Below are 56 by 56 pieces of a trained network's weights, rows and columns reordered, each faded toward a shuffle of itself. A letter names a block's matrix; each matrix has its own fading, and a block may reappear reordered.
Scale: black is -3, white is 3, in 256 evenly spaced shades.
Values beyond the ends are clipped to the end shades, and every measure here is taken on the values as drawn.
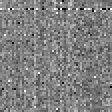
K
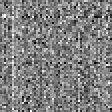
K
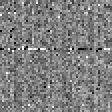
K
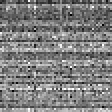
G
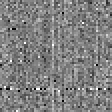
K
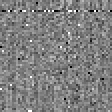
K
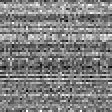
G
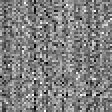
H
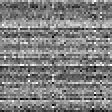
G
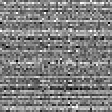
G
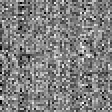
H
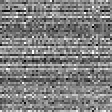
G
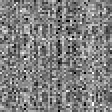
H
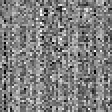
H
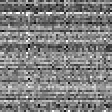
G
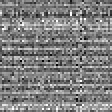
G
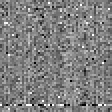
K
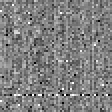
K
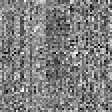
H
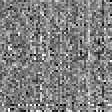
H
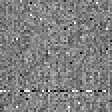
K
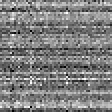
G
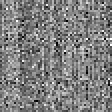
H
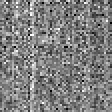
K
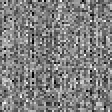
H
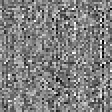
H
